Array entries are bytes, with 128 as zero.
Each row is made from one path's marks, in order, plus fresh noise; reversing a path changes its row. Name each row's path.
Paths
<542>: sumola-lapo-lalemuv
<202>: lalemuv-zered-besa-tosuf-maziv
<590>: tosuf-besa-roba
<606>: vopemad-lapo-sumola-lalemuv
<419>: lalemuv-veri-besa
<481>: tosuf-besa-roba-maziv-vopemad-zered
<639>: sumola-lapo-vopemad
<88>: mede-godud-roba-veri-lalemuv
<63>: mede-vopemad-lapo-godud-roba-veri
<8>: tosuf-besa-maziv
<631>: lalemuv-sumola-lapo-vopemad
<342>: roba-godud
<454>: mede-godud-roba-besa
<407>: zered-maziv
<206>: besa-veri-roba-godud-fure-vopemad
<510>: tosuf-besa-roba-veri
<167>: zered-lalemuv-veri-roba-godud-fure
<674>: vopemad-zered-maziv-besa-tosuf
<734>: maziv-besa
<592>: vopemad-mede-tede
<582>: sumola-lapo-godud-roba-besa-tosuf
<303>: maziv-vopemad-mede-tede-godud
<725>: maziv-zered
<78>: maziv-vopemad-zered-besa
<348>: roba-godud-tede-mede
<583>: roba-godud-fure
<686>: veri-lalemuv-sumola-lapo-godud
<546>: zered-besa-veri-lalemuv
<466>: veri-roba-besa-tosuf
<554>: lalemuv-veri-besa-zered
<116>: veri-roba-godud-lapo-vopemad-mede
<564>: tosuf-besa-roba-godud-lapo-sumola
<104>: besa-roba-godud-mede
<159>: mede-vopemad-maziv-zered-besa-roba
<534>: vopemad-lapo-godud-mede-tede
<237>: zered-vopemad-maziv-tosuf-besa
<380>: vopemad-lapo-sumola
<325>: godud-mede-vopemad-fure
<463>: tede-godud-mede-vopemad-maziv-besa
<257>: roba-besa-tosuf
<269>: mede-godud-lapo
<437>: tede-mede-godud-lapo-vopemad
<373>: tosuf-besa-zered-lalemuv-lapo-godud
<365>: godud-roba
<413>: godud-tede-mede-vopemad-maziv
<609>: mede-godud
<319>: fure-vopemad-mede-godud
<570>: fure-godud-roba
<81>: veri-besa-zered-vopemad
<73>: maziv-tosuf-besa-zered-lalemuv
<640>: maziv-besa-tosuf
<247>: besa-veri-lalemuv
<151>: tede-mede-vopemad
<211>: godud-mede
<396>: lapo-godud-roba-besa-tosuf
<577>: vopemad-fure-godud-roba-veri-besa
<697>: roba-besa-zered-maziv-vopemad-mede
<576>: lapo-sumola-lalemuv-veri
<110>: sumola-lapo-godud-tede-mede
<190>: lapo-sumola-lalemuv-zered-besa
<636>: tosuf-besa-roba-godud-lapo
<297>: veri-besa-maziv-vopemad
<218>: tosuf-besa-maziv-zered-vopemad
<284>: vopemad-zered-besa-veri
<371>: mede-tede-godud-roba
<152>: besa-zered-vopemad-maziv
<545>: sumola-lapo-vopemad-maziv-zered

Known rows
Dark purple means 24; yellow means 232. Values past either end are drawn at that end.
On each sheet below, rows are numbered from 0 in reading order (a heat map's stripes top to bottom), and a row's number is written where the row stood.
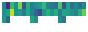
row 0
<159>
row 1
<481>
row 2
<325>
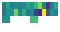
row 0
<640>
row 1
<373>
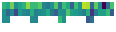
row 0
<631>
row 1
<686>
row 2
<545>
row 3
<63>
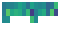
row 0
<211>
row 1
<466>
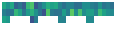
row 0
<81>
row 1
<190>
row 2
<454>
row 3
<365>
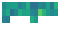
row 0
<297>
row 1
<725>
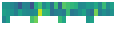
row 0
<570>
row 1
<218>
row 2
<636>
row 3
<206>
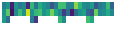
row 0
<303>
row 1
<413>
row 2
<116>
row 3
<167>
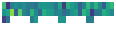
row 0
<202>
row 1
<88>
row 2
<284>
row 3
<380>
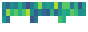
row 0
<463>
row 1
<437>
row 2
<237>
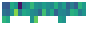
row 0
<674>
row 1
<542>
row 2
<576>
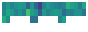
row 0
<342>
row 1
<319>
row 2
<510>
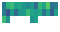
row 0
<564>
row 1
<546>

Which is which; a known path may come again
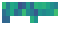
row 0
<151>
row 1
<564>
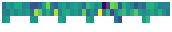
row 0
<590>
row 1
<104>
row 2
<342>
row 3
<582>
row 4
<413>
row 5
<8>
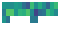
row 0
<348>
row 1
<380>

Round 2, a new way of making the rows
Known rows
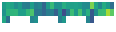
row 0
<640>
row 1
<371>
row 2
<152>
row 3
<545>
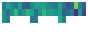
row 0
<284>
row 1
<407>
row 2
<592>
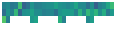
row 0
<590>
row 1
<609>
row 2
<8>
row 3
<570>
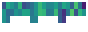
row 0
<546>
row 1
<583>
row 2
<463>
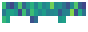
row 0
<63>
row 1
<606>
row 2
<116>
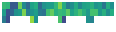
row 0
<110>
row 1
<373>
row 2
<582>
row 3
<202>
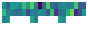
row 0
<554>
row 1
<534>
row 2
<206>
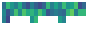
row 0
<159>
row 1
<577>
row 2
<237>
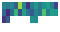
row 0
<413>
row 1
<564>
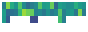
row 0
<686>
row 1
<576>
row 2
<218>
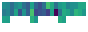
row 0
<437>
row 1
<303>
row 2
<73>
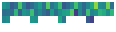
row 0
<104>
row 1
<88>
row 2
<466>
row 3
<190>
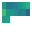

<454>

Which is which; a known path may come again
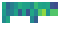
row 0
<81>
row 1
<674>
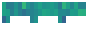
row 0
<380>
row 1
<342>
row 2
<734>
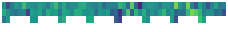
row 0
<554>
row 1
<365>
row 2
<73>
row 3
<269>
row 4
<463>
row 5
<725>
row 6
<686>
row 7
<319>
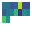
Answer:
<510>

